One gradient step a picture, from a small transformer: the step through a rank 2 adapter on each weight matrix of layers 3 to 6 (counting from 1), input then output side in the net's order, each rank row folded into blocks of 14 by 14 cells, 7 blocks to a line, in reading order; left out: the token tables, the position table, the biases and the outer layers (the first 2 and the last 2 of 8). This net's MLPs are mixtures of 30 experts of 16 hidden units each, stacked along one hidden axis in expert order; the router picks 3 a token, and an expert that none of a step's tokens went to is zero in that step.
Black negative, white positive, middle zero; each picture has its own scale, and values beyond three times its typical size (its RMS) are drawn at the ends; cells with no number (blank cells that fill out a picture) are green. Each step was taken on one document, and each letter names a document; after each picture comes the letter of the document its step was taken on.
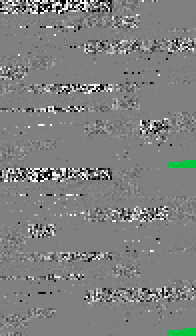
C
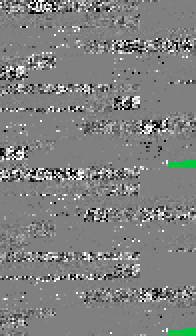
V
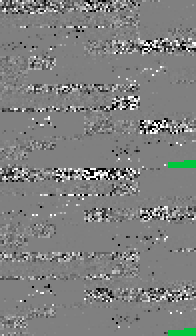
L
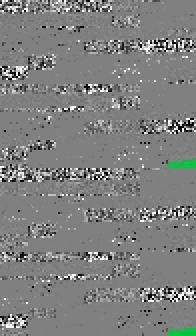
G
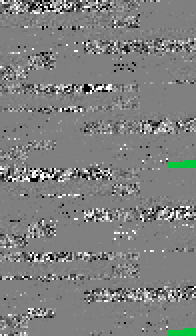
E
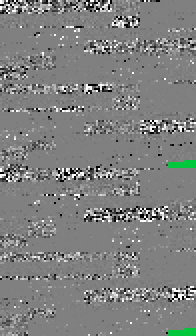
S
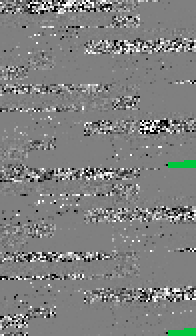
S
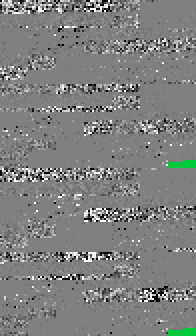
S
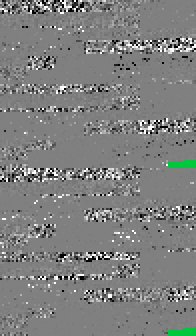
G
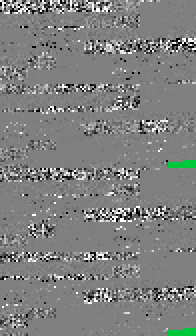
V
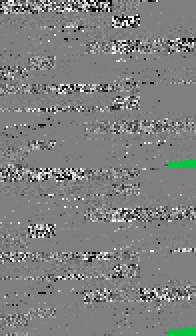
C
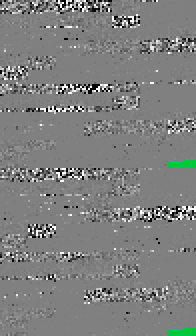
C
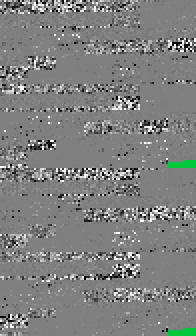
G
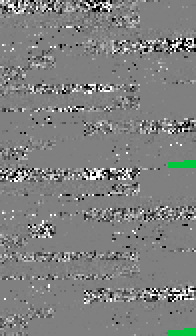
L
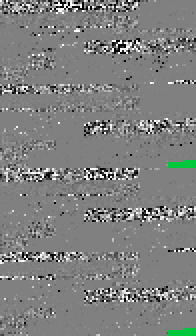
S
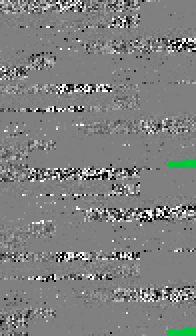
V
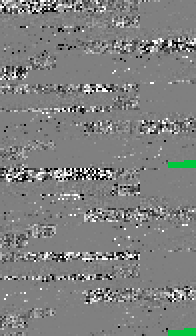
V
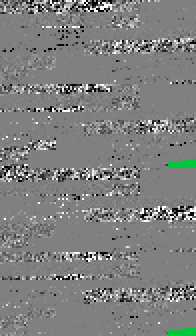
S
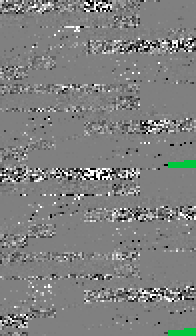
L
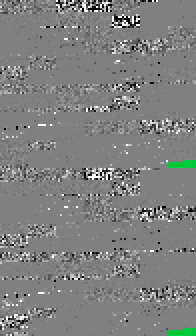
C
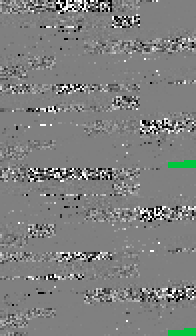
C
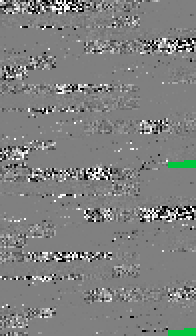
E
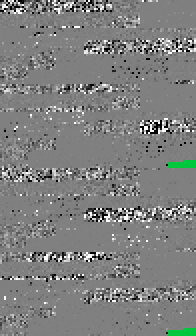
S
